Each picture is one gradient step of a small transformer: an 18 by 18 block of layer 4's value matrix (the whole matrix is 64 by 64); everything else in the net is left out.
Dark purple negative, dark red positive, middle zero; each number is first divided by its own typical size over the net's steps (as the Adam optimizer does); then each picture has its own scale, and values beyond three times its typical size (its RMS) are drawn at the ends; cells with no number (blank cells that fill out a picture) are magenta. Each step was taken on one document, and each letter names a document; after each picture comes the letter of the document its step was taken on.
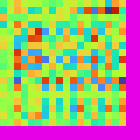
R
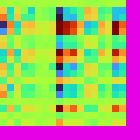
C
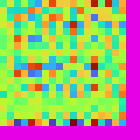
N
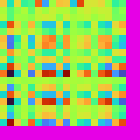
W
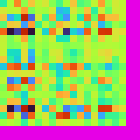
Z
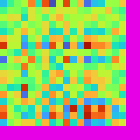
Z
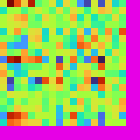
R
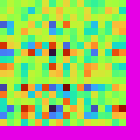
Z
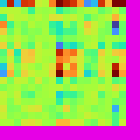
C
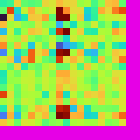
C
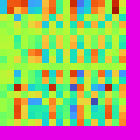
R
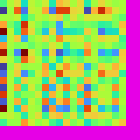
Z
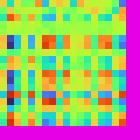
W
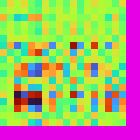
N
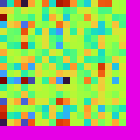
Z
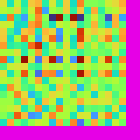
N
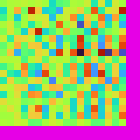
R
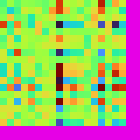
C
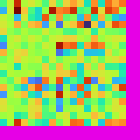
R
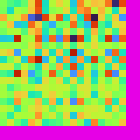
N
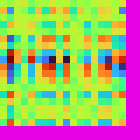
W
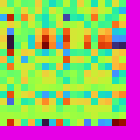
W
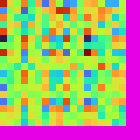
Z
